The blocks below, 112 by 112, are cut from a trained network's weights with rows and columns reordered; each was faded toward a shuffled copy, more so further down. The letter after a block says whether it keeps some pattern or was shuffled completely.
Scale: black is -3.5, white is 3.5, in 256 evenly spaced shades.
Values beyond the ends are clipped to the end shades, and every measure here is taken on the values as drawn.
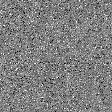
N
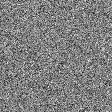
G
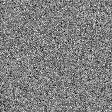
G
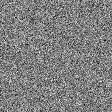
G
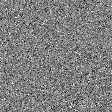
G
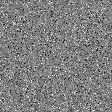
G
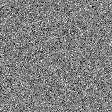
G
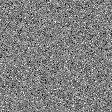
G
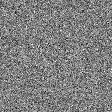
G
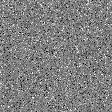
G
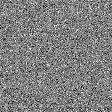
N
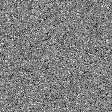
G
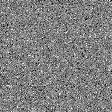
N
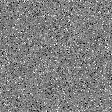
N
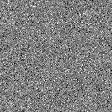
N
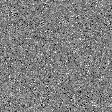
N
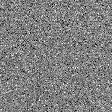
N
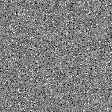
N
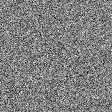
G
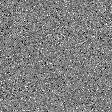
N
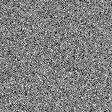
G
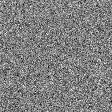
G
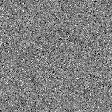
N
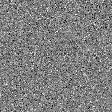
N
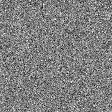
G
